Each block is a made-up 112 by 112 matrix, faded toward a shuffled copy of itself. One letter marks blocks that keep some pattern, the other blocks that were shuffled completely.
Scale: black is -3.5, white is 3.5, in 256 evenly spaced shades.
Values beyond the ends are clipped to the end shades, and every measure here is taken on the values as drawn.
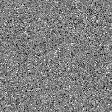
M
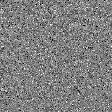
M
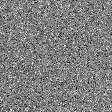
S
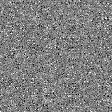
M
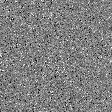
S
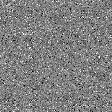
M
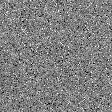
S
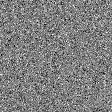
S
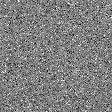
S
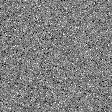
S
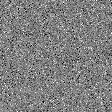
S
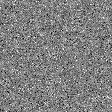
S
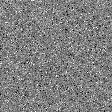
S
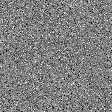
S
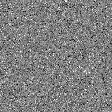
M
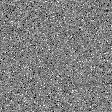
S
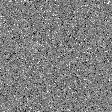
S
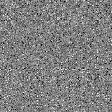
M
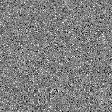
M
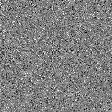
M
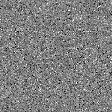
M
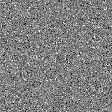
M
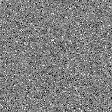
M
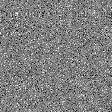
M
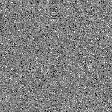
M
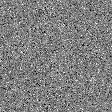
S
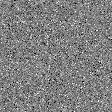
S
